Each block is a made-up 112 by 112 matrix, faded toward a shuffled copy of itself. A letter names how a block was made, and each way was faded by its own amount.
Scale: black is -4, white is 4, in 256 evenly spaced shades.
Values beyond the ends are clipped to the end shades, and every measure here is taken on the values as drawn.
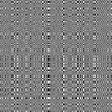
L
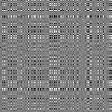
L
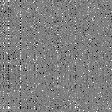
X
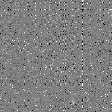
X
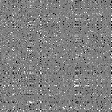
X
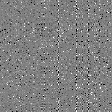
X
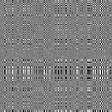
L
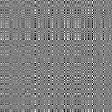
L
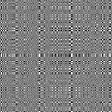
L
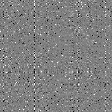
X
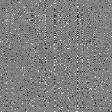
X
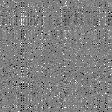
X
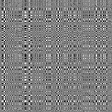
L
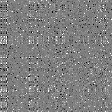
X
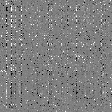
X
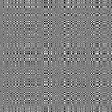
L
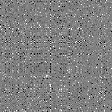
X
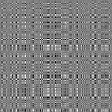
L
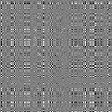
L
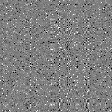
X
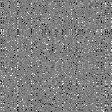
X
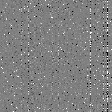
X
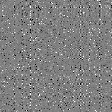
X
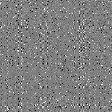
X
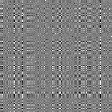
L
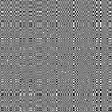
L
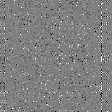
X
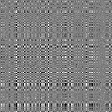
L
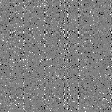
X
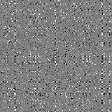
X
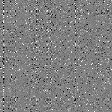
X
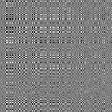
L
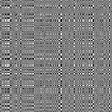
L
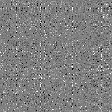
X
